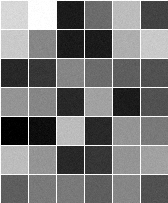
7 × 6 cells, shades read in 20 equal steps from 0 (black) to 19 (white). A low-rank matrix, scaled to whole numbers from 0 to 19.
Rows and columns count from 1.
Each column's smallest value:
0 1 2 2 2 5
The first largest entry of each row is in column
2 1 3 4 3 1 5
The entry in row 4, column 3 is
3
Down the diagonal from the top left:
16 10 10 12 11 12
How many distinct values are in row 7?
4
